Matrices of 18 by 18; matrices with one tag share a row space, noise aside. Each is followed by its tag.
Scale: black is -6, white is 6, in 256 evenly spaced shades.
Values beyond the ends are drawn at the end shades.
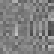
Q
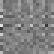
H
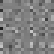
H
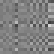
Q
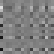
H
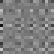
H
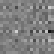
Q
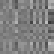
Q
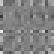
H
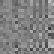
Q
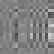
Q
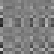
H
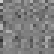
H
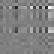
Q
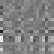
H
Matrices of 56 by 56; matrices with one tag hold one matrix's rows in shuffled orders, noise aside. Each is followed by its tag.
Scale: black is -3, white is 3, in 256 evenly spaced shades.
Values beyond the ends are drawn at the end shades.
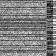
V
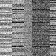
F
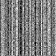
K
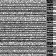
V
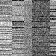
F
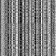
K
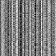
K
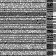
V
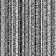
K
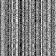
K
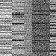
F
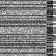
V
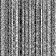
K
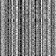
K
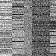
F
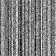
K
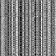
K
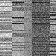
F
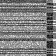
V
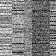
F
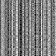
K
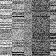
F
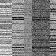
F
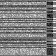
V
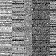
F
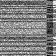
V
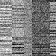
F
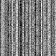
K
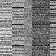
F
